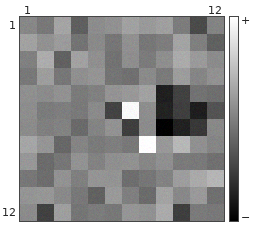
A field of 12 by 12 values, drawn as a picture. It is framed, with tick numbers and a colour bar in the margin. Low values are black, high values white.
Roughest part: centre. Odd patch: lower, in the middle right. Ninth with the lowest average: middle right. Average level on the scale: 50%.
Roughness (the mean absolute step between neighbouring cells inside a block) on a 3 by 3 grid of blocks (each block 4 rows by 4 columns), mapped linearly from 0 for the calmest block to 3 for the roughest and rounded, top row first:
1 0 1 / 0 3 2 / 1 0 1
